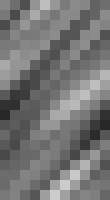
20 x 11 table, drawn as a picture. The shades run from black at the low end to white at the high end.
Mirror symmetry: none. Histogram: bell-shaped. Calmest part: bottom left. Grain: diagonal, up to the right.
